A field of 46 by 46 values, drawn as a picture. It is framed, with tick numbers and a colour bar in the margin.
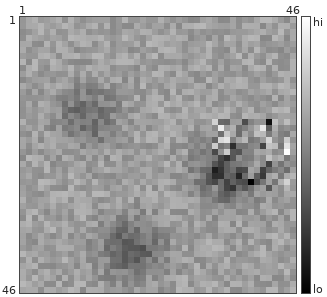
In the middle right lies a patch that is rougher than the rest. Most values sit high, with a long tail of low ones. Three dips sink into the field. Values change most from cell to cell in the middle right.
